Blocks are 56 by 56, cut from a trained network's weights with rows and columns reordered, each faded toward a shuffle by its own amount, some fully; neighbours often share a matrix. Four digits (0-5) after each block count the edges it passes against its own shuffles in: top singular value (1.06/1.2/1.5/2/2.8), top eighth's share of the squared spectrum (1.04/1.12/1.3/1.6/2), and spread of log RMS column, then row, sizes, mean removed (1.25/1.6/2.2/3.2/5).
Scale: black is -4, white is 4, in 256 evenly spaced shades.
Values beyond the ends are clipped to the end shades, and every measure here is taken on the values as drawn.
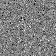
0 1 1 0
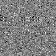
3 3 0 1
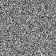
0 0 0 0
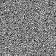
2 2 0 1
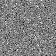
0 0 0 0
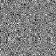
3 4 2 2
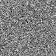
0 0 0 0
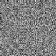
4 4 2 1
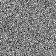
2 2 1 0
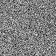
0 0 0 0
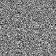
3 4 2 1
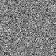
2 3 1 0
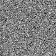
0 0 0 0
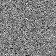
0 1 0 0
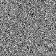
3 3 1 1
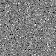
0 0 0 0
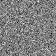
0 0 0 0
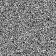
0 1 0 0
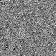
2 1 0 0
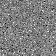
0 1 0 0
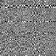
3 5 1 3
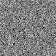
2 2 1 1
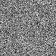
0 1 0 0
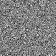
0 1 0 1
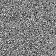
1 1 0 0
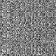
4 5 2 2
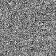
2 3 1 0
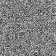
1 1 0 0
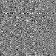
3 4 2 2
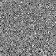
2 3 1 1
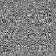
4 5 2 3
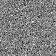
0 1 0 0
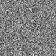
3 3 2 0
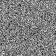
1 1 0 0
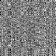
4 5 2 2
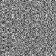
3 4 2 1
